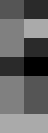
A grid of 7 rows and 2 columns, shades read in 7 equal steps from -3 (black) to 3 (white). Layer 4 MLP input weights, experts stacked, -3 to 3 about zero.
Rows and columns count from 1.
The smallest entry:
-3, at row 4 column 2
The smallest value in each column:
-2 -3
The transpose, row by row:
-1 0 0 -2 0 0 1 / -2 1 -2 -3 -1 -1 1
